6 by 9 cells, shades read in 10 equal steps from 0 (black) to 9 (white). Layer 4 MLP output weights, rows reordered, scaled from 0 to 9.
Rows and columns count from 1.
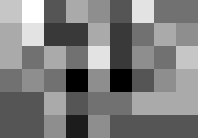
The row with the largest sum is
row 1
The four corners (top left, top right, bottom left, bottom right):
7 4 3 3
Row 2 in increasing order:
2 2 2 4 5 6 6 6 8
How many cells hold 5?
8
